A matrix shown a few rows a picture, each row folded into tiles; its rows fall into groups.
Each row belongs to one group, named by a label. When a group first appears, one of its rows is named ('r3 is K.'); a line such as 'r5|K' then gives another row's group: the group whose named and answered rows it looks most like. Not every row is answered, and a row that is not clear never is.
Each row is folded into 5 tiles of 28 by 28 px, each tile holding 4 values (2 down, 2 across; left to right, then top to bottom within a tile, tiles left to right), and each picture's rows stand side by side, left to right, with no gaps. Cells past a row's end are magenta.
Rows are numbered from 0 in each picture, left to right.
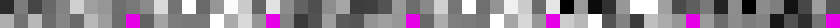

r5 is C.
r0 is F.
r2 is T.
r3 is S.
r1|S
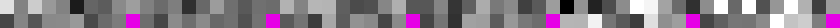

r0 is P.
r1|C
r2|P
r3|T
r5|S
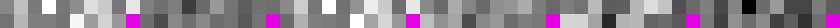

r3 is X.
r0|S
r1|C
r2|S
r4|X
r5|C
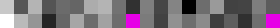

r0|X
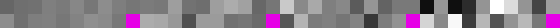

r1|X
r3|F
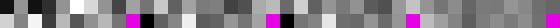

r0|F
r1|T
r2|T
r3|X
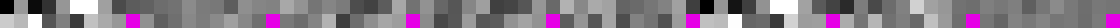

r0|F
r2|T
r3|T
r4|P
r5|F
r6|F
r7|C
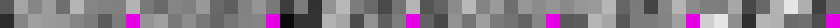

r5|X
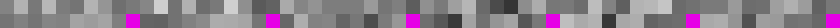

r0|S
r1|S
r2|P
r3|P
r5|X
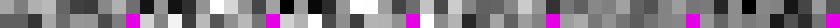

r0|P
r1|F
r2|F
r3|X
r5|C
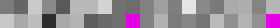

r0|X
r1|S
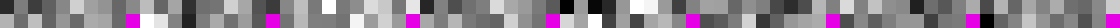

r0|F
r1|X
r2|S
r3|F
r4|F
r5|T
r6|P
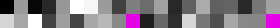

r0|F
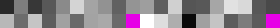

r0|F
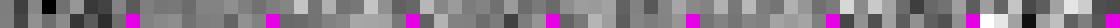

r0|C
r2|S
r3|P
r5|S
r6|P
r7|X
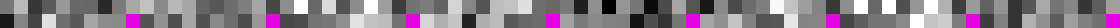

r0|T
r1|P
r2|S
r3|X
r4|C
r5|F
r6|S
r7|T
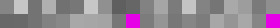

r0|S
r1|S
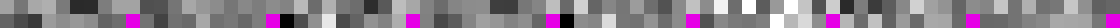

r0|P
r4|T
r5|S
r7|S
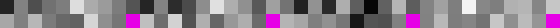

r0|F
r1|F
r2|C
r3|S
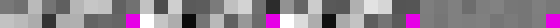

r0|X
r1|X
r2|X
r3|C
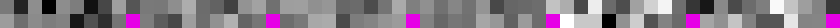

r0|C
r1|P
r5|F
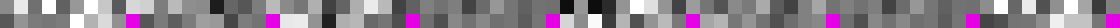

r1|P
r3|C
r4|F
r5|C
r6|C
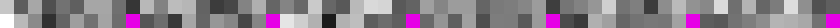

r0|X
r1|P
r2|X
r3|P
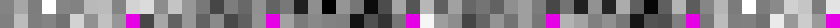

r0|S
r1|P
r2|C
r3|X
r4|C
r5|S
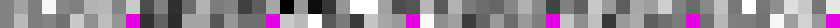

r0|S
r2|F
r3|X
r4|X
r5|S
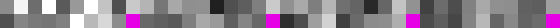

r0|S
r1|P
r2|T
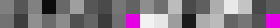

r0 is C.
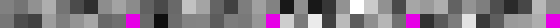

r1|T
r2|F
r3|T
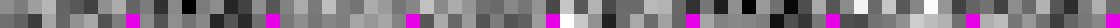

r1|C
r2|S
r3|P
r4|X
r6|S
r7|C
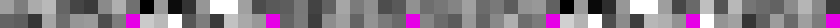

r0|P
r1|F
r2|T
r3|P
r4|F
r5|X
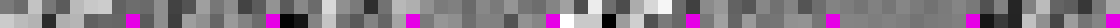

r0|X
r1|T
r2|T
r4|X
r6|C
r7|T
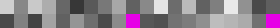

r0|P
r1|S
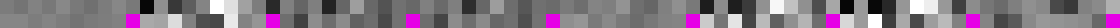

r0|C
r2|C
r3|C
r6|F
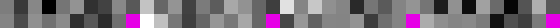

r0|C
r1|X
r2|P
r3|C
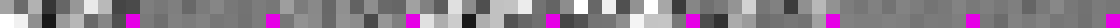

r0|X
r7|C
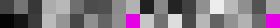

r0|T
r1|F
